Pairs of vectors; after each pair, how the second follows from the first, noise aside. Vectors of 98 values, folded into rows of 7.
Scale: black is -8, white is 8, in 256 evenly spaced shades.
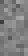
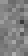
shuffled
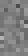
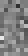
scaled up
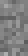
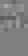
partly zeroed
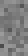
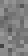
copied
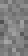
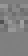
partly zeroed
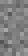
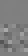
partly zeroed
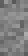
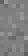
partly zeroed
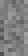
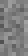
wrapped around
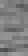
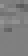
partly zeroed
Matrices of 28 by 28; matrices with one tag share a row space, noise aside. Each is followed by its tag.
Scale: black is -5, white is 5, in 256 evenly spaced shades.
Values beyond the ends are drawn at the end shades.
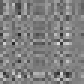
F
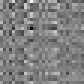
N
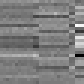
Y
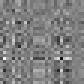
F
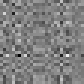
F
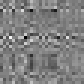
N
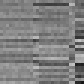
Y
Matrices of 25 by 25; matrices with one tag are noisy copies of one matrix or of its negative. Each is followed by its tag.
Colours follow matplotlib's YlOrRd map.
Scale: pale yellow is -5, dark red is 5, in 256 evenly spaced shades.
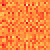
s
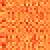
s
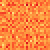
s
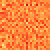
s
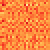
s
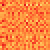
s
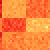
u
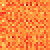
s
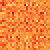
s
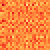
s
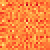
s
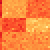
u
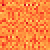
s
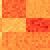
u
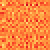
s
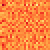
s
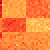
u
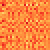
s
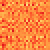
s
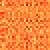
s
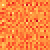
s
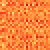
s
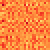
s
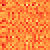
s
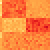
u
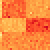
u
